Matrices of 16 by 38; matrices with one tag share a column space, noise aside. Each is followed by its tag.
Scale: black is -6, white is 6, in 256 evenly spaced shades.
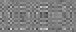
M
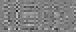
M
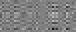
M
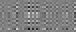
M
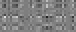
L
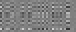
M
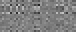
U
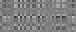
L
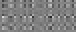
L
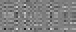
M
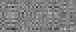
M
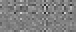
U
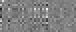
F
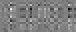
F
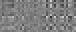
L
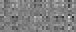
L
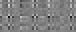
L
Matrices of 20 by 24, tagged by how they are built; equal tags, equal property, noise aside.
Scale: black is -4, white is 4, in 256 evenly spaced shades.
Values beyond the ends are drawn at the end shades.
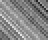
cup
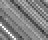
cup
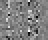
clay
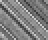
cup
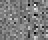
clay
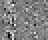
clay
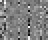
clay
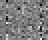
clay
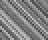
cup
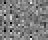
clay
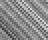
cup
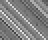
cup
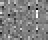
clay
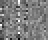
clay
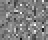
clay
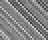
cup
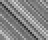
cup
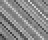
cup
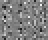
clay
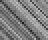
cup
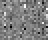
clay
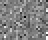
clay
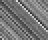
cup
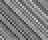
cup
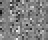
clay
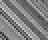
cup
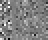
clay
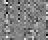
clay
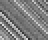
cup
